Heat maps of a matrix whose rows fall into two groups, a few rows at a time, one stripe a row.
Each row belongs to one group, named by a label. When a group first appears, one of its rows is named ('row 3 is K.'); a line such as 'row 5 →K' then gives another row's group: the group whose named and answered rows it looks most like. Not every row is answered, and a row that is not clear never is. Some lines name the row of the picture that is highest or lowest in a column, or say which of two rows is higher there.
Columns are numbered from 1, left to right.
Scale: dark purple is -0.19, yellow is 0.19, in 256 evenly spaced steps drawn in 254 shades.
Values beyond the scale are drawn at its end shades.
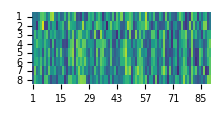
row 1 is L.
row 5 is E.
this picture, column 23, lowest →1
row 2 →L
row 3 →E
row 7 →E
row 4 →E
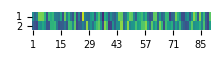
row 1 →L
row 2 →L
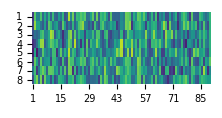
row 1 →E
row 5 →L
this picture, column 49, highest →2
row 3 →L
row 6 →E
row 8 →E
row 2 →E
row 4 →L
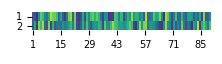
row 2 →L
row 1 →L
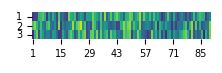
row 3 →E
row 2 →E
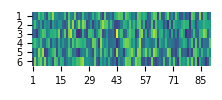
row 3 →L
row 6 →E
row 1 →L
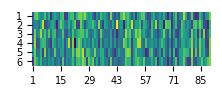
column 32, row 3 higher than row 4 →Yes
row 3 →E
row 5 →E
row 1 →E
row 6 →E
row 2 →L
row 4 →E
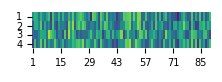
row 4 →E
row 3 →L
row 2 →E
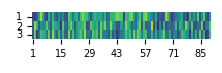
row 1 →L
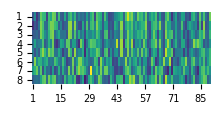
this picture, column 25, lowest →2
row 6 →E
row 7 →E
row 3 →L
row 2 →L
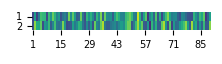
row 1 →L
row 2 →E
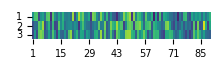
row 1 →E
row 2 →L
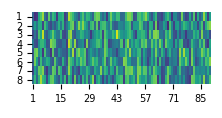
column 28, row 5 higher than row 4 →No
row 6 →E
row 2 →E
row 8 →L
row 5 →E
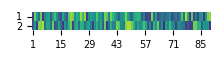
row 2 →L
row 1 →E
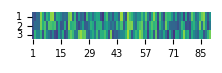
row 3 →E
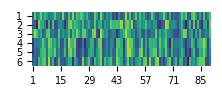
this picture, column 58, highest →2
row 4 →L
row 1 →E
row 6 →L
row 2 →L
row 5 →L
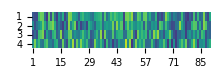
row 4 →E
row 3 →L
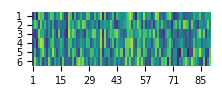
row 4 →L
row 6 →E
